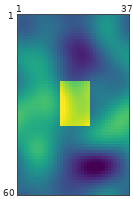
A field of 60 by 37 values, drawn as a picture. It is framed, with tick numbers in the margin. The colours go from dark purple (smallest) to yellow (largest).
Roughest part: centre. Stripes: none. Odd patch: higher, in the centre. Ninth with the highest average: centre.
